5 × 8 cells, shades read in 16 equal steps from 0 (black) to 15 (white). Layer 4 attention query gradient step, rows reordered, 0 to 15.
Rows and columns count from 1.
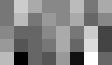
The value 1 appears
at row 5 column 6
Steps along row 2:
up down up down up down up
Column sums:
42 34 35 37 45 35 53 32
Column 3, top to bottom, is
10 7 6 6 6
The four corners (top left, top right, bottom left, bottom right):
7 10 11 6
